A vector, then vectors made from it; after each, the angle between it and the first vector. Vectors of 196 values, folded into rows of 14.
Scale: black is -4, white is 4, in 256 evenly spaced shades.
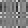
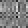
nearly opposite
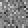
partly opposed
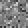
partly opposed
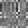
nearly parallel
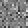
partly opposed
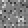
orthogonal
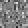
partly opposed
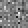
partly opposed
